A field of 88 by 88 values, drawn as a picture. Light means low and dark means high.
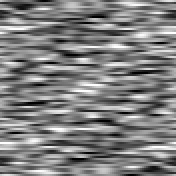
Symmetry: a half turn. Histogram: bell-shaped. Grain: streaks across.
